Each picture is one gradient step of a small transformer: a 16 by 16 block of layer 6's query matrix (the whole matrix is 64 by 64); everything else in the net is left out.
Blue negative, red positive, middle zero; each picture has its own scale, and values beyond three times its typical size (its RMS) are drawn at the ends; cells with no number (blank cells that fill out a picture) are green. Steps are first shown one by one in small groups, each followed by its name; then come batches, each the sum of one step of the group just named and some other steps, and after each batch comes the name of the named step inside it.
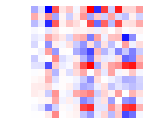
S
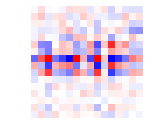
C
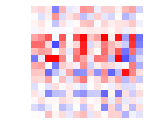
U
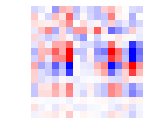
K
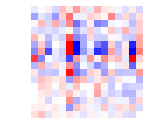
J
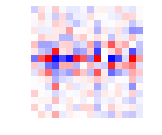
C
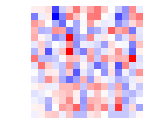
J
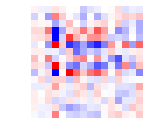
J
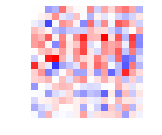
U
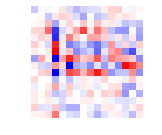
K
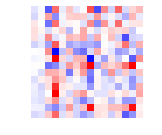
S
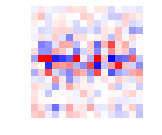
C
